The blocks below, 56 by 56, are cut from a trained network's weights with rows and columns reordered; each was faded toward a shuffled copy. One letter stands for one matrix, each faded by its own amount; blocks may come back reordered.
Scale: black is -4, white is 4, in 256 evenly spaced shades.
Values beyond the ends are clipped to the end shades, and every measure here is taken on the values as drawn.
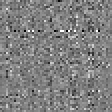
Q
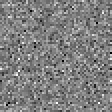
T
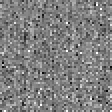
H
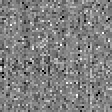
H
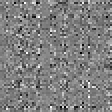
Q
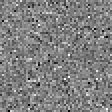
T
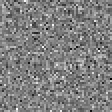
T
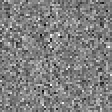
T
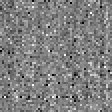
H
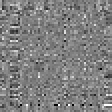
Q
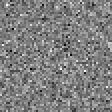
T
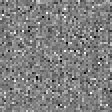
H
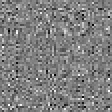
Q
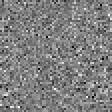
T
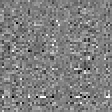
Q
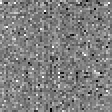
H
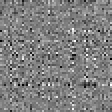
Q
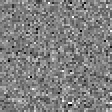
T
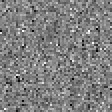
T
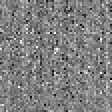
H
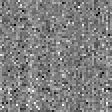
H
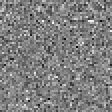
T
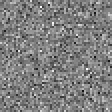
T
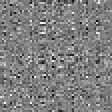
Q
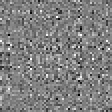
Q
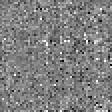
H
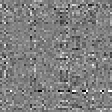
Q
